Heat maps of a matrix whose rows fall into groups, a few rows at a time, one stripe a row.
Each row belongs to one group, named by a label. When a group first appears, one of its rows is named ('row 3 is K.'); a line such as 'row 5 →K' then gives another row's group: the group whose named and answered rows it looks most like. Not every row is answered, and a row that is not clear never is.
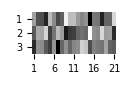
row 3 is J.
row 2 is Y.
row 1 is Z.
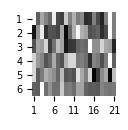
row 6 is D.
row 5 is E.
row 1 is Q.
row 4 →Q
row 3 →Y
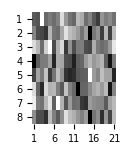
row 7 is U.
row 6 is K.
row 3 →U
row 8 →Z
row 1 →D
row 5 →Y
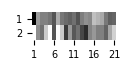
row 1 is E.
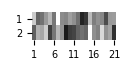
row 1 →U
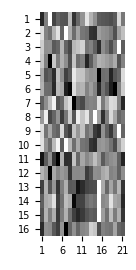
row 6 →Z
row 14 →Y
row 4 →K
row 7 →Y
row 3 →Q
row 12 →K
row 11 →J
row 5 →Z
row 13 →Y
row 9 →Q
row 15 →Y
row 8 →E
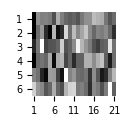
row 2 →J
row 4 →E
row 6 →Q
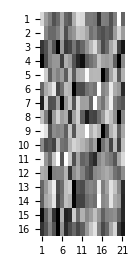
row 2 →Q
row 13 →Y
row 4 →E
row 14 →Y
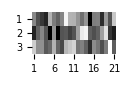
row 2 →J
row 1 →Z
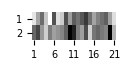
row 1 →U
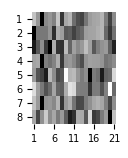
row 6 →Q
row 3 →J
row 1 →K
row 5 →Z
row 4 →K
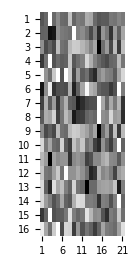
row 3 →Z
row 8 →Y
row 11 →K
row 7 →Y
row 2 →Z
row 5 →U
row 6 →D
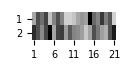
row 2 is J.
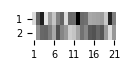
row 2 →Q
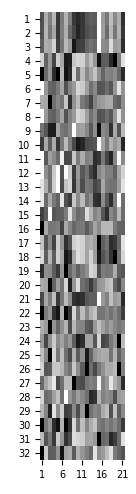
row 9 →Z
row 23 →K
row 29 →K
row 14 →Q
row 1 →Y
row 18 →Z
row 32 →E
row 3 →Y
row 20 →K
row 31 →Z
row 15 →D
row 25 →K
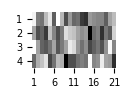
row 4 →Y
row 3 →Q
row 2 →Z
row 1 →U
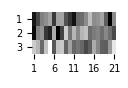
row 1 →E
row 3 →U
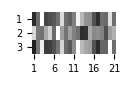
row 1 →D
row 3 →D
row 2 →U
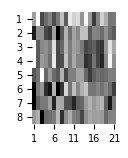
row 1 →E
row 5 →D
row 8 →K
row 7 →E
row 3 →Q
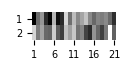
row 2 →Q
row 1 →J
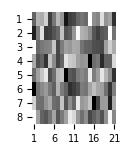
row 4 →Z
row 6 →E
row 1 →Y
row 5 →Y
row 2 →D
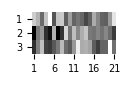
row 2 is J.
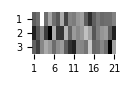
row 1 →D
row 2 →J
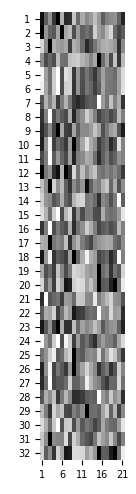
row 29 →K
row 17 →K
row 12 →J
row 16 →D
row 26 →D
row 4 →Z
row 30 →U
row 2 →E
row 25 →Y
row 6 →U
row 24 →U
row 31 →K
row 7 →Y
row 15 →U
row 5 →U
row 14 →Q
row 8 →D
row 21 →E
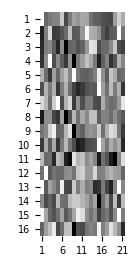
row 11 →Z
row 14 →Z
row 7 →U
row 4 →D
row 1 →Q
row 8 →J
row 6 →Y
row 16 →Y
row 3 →J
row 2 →D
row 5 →K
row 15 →Q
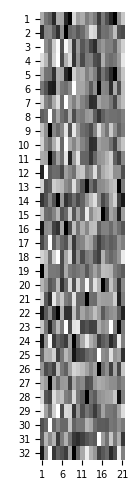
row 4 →U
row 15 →E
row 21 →K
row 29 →U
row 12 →E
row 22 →J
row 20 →E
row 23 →K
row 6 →Z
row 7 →U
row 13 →K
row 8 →D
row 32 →D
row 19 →E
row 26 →Z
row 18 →U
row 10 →U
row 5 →Z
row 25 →Y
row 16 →J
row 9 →K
